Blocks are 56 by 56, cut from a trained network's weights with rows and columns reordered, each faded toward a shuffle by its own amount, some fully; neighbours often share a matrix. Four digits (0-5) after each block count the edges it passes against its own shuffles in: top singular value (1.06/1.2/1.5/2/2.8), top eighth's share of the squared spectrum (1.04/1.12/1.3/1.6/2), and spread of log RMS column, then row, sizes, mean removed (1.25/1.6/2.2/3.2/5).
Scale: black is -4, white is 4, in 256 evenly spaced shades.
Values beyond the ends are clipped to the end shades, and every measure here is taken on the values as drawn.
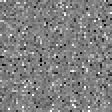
0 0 0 0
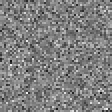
2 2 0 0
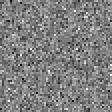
0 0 0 0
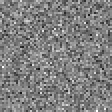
1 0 0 0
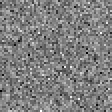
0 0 0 0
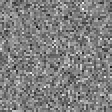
1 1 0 0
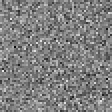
1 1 0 0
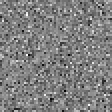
0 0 0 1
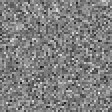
0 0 0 0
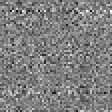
3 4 1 3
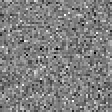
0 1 0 0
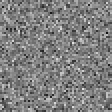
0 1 0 0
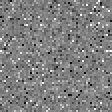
0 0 0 0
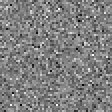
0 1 0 0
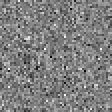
2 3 1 1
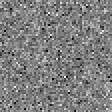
0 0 0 0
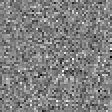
3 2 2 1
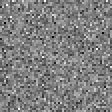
0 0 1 0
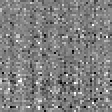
3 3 0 2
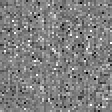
2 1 0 1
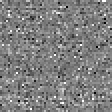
2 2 2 0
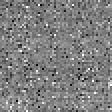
2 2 2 0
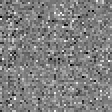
2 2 1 0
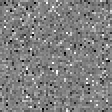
0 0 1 0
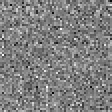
2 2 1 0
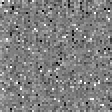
2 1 0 1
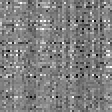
4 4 0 3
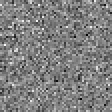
2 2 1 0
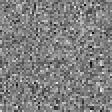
2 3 2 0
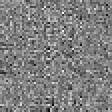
3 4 3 1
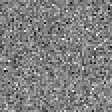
0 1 0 0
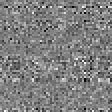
3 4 1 3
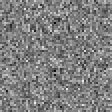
3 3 1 0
